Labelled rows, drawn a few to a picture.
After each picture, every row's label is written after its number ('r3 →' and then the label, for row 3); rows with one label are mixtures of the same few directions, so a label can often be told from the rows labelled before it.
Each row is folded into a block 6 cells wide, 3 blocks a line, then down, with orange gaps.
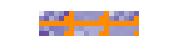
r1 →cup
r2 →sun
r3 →cup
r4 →sun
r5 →sun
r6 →cup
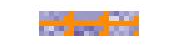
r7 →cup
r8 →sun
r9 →sun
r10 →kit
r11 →sun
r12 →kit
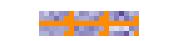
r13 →cup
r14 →kit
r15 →kit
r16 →sun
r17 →kit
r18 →sun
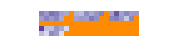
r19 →kit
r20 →cup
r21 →cup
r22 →cup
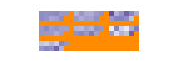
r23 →sun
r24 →kit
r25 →kit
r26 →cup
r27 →sun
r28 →kit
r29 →sun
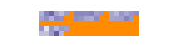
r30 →kit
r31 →sun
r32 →cup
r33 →cup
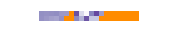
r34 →sun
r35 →kit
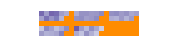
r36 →kit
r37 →cup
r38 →sun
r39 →kit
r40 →cup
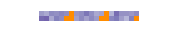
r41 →sun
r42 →kit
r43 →cup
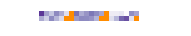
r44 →cup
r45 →kit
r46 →sun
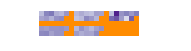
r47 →kit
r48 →sun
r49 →cup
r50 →sun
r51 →kit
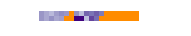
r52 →kit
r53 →sun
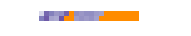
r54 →cup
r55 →kit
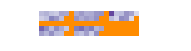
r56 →sun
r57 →kit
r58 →cup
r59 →cup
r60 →sun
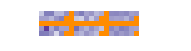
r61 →kit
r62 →sun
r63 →sun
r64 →cup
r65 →cup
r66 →kit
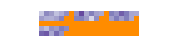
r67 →kit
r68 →cup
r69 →kit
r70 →sun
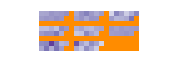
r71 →cup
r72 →kit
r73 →kit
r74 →sun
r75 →sun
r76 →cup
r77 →kit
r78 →cup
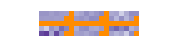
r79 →cup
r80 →cup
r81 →kit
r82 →sun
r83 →kit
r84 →sun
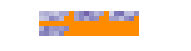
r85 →sun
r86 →kit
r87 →kit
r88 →cup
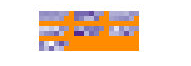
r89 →sun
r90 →sun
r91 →sun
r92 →sun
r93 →sun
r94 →cup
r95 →kit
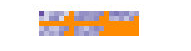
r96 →cup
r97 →cup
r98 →sun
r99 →kit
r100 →kit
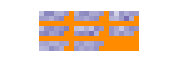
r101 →kit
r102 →kit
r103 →cup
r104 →cup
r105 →sun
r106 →kit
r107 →sun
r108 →kit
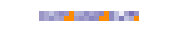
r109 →kit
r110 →cup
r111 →kit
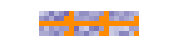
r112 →cup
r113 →kit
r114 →cup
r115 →cup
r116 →kit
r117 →sun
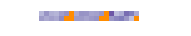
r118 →kit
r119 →kit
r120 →kit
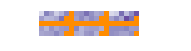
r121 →kit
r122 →kit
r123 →cup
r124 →cup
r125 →cup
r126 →sun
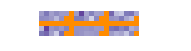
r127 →cup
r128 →cup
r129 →kit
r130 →cup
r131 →sun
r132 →sun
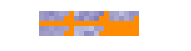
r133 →kit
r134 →cup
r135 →kit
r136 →cup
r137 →sun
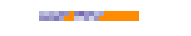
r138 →sun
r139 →sun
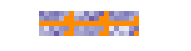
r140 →kit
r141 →cup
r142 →kit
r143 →cup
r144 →cup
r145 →kit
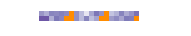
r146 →sun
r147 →kit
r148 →cup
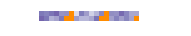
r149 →sun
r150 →kit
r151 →kit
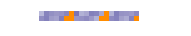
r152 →cup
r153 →kit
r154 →cup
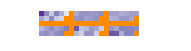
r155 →cup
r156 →cup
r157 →sun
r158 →cup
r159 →cup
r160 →sun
